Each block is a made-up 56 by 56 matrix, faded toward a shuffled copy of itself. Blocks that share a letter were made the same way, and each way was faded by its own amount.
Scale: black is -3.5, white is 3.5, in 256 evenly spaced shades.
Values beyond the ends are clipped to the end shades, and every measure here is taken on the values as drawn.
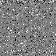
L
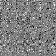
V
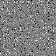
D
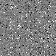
L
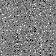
D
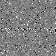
L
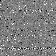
L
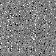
D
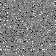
L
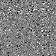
L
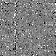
V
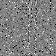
D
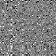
V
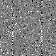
D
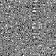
V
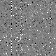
D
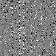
D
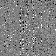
D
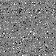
L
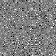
V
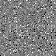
V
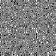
V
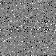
L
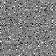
V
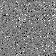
L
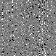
D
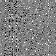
D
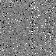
D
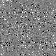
L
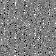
D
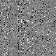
D
